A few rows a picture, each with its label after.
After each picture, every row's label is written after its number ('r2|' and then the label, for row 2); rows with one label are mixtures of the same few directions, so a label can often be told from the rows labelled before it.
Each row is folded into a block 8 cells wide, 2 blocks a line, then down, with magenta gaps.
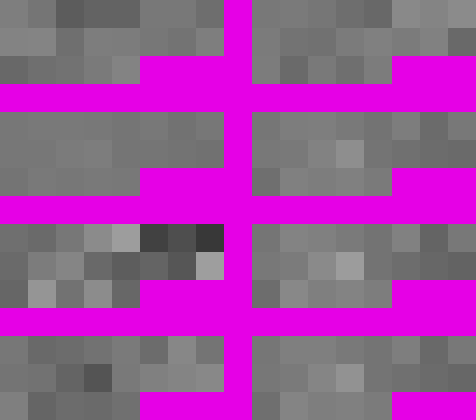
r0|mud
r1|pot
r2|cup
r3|cup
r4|pot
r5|cup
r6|cup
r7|cup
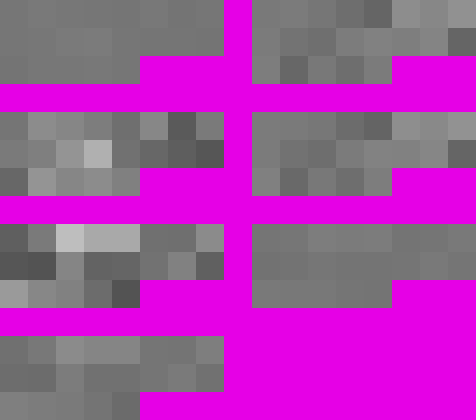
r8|cup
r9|pot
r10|cup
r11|pot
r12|mud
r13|mud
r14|mud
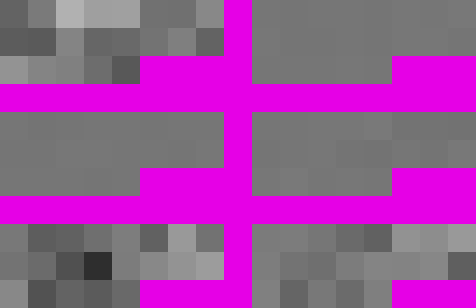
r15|mud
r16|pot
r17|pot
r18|pot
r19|cup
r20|pot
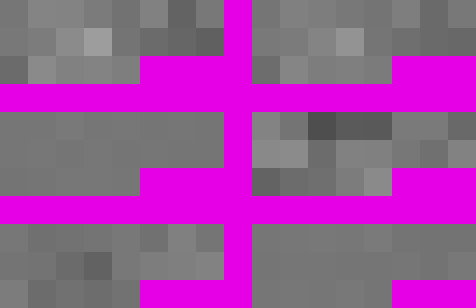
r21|cup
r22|cup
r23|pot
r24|mud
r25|cup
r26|pot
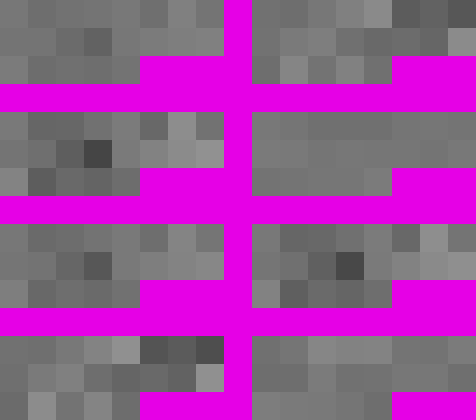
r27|cup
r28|pot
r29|cup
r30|mud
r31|cup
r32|cup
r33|pot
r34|mud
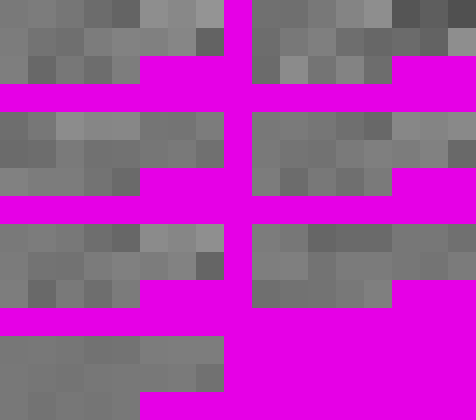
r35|pot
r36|pot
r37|mud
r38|pot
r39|pot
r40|mud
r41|pot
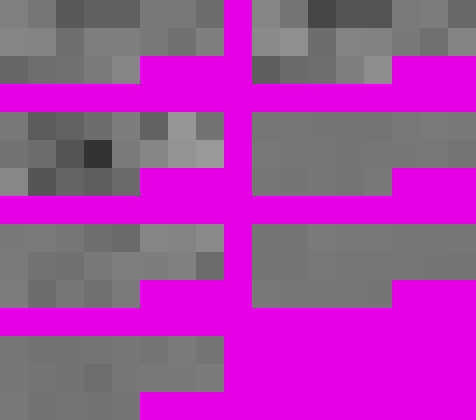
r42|mud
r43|mud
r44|cup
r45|pot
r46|pot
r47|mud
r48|cup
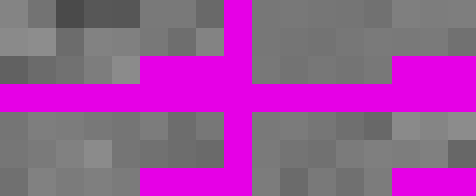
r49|mud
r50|pot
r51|cup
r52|pot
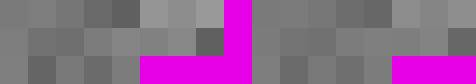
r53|pot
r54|pot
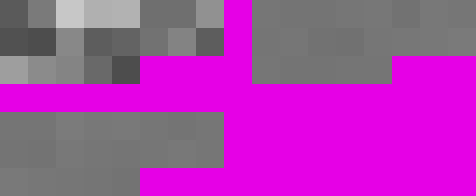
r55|mud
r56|cup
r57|mud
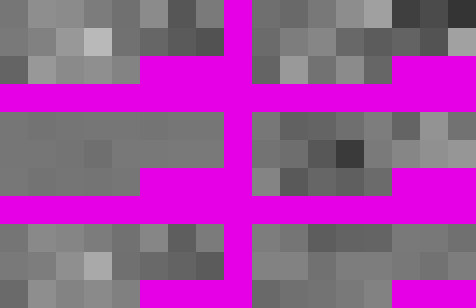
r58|cup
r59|pot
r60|cup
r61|cup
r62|cup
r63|mud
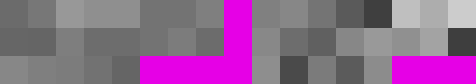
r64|mud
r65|pot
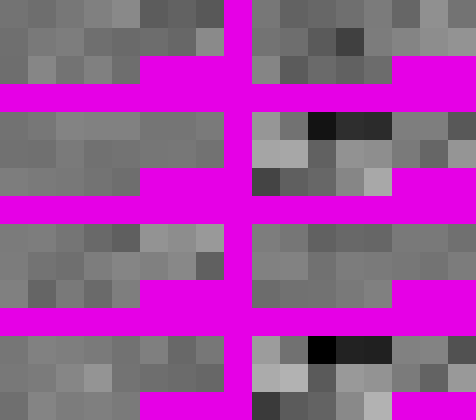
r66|pot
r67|cup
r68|mud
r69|mud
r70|pot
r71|mud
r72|cup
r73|mud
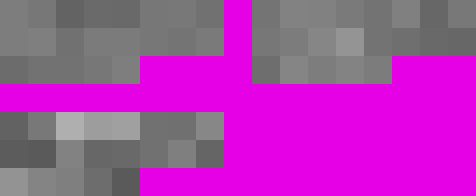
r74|mud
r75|cup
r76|mud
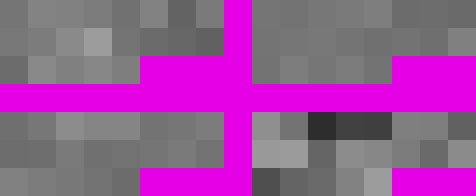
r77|cup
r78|pot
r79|mud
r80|mud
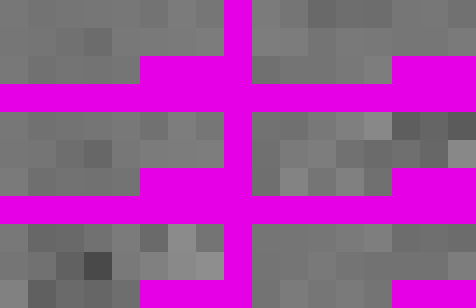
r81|cup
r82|mud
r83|cup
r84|pot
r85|cup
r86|pot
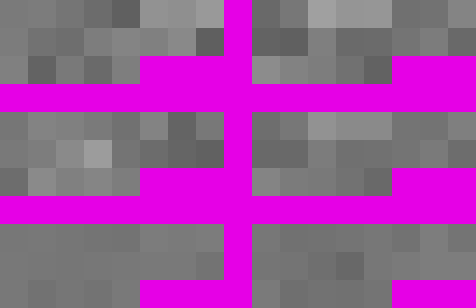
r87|pot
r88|mud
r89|cup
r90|mud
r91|pot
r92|cup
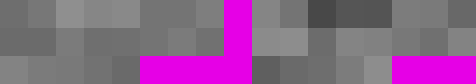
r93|mud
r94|mud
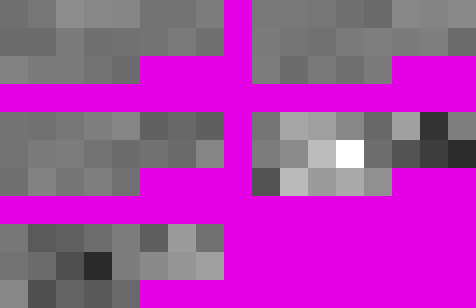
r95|mud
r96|pot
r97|pot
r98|cup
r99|cup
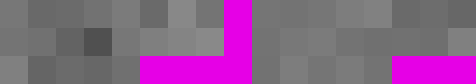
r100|cup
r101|pot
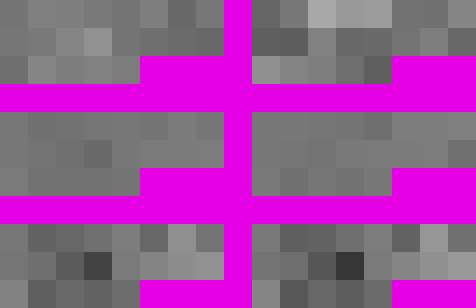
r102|cup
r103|mud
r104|cup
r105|pot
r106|cup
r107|cup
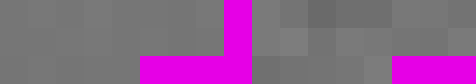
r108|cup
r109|mud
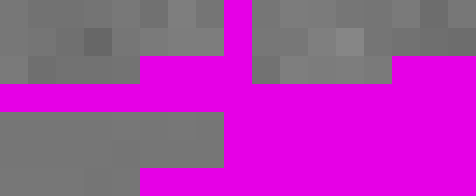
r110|cup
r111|cup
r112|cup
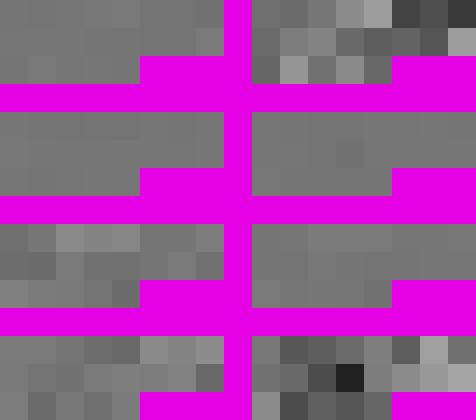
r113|pot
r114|pot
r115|mud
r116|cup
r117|mud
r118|mud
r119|pot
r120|cup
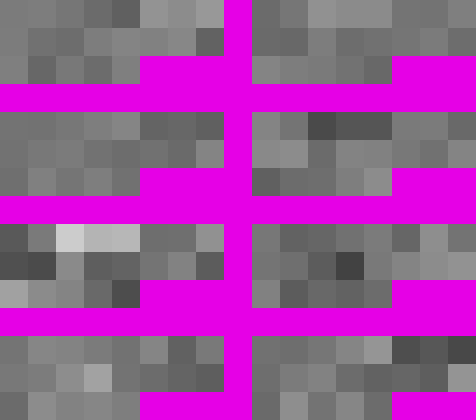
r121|pot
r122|mud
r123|pot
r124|mud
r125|mud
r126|cup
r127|cup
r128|pot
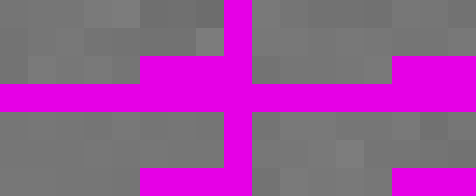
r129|pot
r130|mud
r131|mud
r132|cup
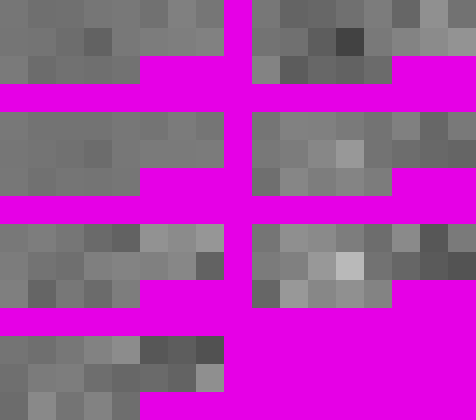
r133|cup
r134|cup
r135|cup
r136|cup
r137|pot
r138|cup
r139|pot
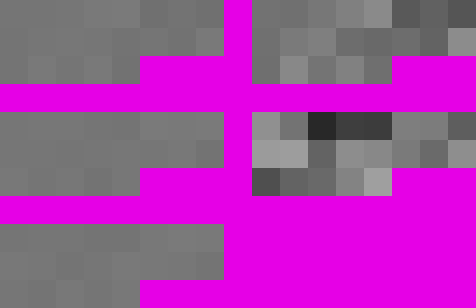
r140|pot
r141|pot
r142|pot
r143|mud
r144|pot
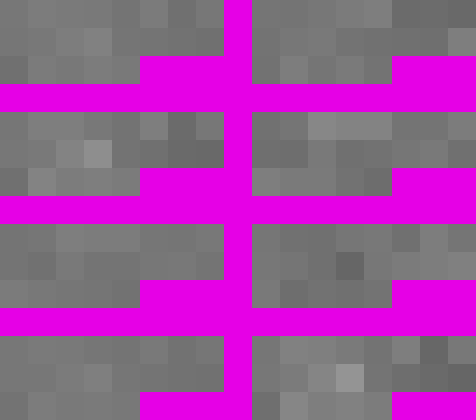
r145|cup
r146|pot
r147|cup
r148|mud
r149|mud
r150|cup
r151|cup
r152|cup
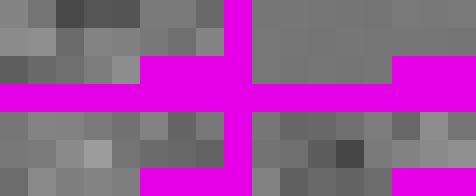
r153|mud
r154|pot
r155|cup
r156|cup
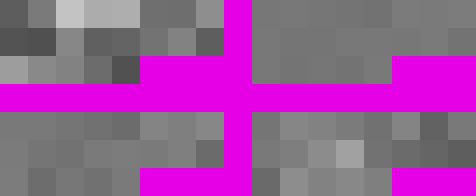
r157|mud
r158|pot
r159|pot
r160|cup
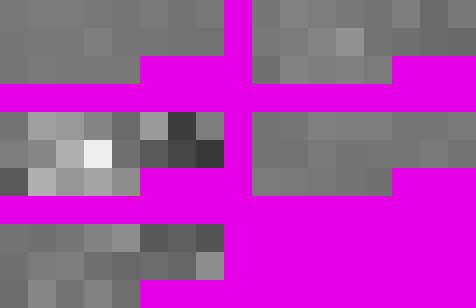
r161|cup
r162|cup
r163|cup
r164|mud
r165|pot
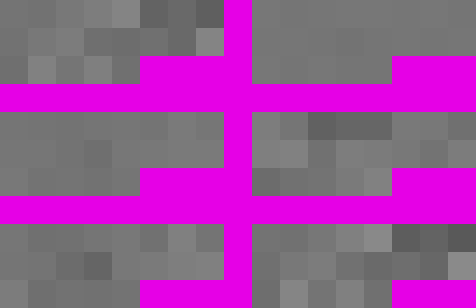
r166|pot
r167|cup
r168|cup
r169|mud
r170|cup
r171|pot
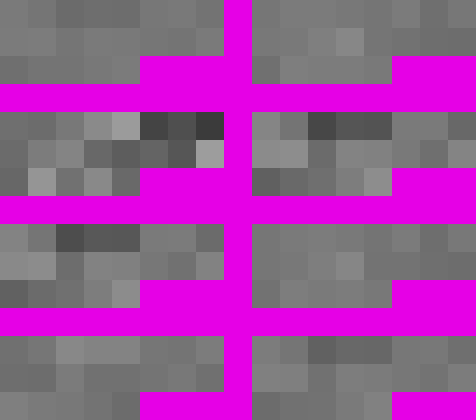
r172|mud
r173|cup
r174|pot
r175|mud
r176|mud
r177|cup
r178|mud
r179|mud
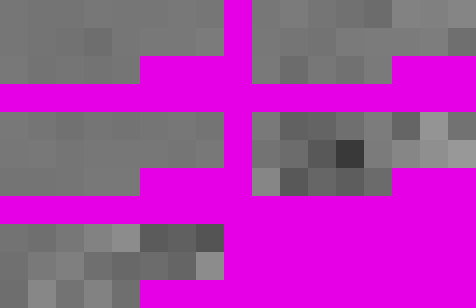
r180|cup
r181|pot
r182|mud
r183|cup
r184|pot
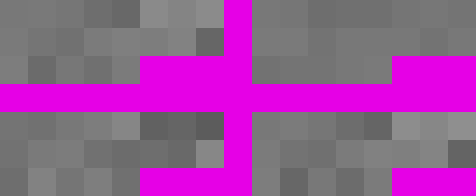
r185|pot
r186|mud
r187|pot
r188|pot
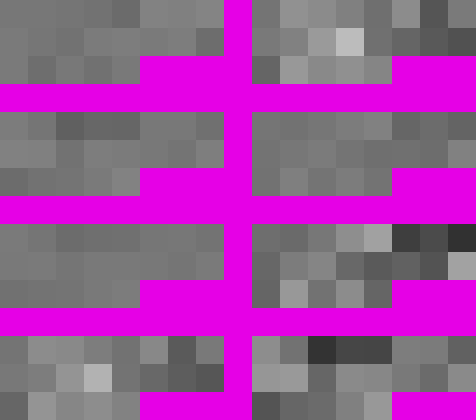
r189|pot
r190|cup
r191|mud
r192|pot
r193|mud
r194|pot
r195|cup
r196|mud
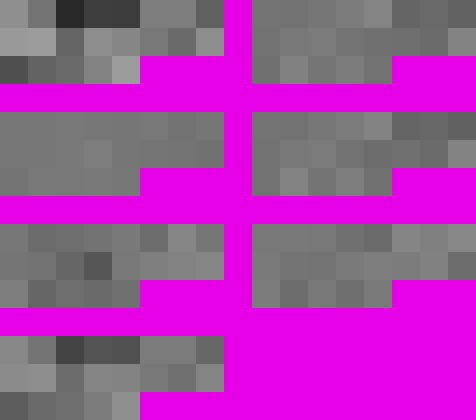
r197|mud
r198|pot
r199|cup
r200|pot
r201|cup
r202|pot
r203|mud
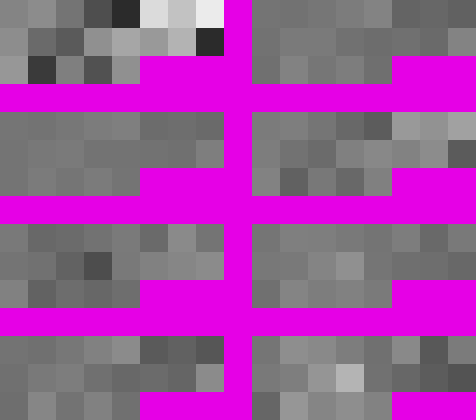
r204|pot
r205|pot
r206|pot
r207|pot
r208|cup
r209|cup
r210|pot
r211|cup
